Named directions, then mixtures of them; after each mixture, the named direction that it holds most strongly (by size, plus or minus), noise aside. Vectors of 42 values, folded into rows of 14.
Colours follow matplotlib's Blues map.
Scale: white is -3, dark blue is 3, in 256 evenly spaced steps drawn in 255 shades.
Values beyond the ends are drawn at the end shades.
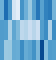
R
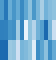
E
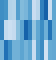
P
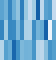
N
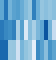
E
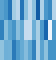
N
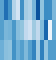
R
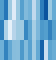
P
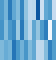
N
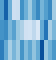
R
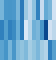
N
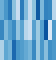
N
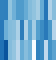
E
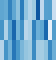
N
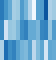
P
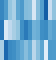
P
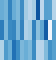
N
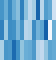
N
